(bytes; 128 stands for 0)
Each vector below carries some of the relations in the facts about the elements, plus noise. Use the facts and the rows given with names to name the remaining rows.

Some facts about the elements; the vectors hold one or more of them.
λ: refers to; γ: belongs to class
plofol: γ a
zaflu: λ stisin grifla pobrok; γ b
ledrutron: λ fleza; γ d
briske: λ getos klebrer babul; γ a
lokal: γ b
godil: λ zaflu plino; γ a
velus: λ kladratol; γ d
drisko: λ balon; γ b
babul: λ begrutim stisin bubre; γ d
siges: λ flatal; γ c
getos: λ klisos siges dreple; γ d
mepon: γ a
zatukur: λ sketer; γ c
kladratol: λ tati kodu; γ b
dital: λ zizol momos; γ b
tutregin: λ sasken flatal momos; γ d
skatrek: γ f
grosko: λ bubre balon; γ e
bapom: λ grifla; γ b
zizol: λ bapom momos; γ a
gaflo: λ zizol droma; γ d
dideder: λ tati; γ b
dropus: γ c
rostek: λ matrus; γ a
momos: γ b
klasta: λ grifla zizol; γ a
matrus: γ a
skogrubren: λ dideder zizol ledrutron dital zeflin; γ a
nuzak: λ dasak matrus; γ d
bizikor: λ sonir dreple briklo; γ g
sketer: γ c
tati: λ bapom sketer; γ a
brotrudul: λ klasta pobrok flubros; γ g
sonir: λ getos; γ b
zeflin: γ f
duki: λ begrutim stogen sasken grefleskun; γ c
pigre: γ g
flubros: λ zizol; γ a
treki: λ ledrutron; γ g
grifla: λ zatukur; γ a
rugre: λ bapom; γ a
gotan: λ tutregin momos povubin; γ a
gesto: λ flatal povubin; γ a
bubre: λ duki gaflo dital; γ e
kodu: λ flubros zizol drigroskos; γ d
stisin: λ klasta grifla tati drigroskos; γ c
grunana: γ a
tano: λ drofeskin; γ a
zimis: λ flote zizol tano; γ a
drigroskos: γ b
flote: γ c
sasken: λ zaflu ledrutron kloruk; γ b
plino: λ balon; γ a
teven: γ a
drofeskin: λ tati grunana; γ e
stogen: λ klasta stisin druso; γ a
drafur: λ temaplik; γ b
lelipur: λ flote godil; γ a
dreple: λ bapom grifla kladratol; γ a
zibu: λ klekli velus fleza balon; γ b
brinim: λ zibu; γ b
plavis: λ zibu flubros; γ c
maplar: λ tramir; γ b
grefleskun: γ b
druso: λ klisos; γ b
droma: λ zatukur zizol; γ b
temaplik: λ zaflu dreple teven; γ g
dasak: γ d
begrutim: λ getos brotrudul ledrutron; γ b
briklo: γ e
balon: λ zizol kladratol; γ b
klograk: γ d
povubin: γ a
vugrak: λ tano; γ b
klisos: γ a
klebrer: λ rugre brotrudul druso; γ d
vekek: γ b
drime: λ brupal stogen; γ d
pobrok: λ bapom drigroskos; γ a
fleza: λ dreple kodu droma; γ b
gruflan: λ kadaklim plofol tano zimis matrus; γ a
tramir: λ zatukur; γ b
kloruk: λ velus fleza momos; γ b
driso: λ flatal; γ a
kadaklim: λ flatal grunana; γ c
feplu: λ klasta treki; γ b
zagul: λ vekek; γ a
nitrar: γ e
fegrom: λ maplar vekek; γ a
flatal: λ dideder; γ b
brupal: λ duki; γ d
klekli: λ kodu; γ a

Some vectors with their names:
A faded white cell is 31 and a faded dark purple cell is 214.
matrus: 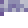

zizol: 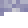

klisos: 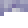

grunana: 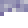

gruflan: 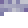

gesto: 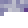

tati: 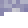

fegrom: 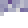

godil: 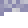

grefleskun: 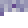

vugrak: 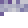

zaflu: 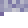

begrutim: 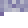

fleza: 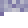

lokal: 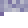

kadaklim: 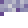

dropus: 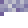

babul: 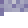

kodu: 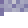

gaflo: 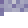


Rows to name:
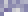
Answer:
temaplik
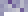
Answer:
maplar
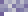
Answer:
stisin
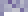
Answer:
tramir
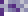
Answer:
dasak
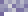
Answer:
zatukur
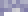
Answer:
brotrudul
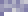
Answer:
tano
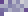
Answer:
rostek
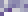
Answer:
teven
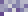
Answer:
flote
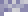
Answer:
lelipur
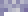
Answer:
briske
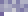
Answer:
drofeskin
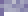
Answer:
tutregin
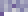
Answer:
drigroskos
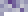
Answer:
vekek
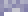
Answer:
dreple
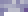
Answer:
gotan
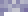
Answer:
skogrubren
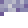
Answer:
siges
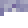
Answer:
zeflin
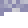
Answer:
plino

